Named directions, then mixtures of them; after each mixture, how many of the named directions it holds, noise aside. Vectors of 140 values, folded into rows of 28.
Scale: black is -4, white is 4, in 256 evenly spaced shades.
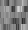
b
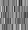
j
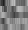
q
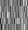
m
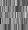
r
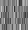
one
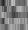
one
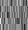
one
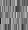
one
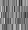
one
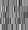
one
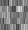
three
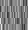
one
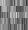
three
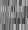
two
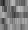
one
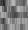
one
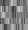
three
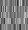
one
